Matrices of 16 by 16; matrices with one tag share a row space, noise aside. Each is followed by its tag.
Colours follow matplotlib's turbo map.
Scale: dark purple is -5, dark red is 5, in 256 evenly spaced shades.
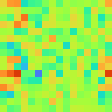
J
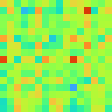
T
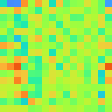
J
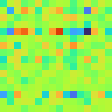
T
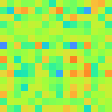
T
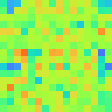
J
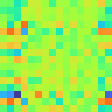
J
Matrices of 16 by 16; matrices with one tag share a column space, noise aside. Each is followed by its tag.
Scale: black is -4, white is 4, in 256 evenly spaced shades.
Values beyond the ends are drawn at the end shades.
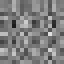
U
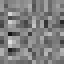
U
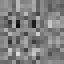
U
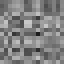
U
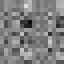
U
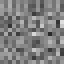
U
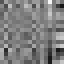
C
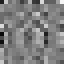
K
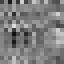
K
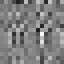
K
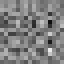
U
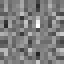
U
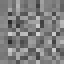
U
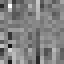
C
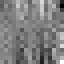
C
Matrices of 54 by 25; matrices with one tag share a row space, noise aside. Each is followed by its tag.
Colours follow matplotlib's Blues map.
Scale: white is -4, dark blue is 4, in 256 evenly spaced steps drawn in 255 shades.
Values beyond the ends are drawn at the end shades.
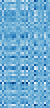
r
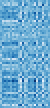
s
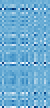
r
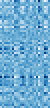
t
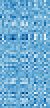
r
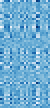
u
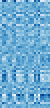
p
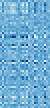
r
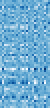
r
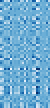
u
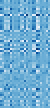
u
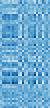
s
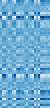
p
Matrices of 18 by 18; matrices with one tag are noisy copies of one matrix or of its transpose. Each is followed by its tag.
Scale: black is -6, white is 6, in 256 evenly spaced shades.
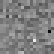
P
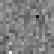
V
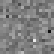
P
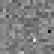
P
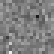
V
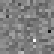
P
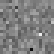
P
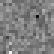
V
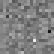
P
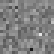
P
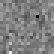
V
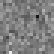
V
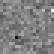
V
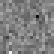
V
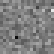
V
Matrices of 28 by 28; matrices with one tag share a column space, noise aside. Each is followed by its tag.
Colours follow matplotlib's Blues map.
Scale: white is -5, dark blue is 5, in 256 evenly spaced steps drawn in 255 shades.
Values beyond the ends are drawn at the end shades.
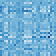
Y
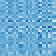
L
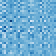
L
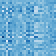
Y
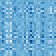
Y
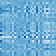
Y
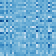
L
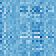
Y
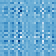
Y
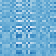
L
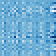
Y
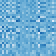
L
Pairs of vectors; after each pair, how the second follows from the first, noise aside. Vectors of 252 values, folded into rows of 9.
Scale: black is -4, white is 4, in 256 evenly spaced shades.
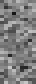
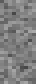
shrunk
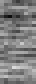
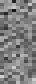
shuffled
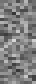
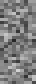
negated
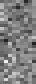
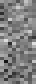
negated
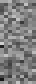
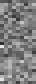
negated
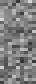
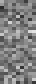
shuffled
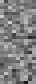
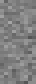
shrunk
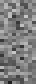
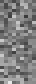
negated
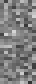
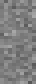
shrunk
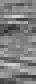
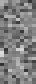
shuffled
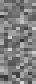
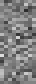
shuffled
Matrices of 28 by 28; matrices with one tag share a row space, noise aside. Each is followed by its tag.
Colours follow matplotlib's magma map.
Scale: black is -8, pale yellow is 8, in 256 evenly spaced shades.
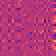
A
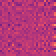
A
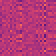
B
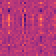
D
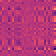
A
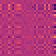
A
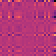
A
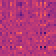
B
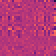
A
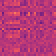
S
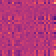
A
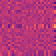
A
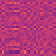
S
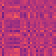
S
